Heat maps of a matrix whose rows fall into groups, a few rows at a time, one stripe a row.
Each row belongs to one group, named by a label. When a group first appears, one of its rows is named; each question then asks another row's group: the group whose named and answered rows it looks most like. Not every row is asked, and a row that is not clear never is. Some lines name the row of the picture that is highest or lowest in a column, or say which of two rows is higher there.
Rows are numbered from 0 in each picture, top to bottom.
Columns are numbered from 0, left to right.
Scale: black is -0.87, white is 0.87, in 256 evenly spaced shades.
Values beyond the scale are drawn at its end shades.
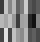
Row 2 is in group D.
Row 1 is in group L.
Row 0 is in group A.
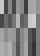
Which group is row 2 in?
L
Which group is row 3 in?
L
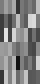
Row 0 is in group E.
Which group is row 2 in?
D
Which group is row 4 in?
E
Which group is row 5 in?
A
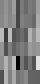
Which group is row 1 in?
E
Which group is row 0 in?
E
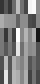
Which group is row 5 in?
D
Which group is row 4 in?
D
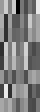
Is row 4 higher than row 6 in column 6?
Yes
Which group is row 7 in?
L
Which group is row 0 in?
E
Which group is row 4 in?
A
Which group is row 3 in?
A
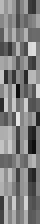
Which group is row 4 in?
L
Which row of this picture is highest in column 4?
8
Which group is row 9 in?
L
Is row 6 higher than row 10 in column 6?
No
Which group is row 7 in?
A
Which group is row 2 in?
A
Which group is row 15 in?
A
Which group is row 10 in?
L
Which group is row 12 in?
L
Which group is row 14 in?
A
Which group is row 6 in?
E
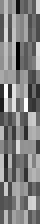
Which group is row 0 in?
E
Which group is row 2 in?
D
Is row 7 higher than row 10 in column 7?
No
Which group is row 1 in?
D
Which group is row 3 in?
E
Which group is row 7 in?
A
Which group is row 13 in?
D
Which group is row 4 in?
E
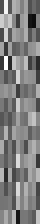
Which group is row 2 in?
D
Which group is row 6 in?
E
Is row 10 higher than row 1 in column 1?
No
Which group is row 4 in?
D
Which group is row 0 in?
D
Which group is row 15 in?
E
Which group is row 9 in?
D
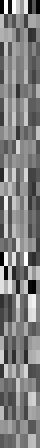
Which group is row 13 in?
L
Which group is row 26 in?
A
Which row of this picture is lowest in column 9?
0
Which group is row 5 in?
A
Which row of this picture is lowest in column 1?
19
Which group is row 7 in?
A
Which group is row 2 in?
L
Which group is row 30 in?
L
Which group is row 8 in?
A
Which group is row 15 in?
D
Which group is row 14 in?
D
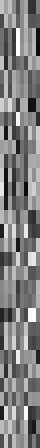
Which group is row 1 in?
A
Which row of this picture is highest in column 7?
22
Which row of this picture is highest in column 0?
13
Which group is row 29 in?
A
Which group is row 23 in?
A
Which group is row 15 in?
L
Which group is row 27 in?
A
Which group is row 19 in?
A
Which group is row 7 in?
L
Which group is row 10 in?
E
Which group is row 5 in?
D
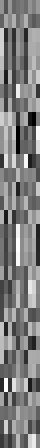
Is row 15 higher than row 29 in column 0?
Yes
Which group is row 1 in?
A
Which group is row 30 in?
D
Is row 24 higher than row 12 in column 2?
Yes
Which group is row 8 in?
L
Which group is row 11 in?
A
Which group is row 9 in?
E
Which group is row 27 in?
D
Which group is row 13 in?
E
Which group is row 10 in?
E
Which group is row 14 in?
A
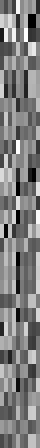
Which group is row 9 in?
E
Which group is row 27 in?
E
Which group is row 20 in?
E
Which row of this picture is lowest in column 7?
1
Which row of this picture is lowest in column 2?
25
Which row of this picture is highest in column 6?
2
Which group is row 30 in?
L
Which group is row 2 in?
A
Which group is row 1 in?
L
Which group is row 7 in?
E
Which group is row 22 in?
E
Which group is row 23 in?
A
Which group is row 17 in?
A
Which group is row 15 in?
E
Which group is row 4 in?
A
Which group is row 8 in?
D
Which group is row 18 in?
E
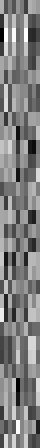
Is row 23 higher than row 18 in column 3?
Yes
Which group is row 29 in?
A
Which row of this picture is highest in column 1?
2
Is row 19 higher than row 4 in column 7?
Yes
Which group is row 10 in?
L
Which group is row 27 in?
E
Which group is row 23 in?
A
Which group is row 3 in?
A
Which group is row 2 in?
A
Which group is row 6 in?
D
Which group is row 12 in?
E
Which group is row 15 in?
L
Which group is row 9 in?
E
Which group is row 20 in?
D
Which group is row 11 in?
L
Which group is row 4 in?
L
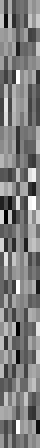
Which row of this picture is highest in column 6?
28
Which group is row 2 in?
L
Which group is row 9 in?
E
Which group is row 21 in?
D
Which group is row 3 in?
E
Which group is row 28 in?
A
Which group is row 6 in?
D
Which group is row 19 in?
D
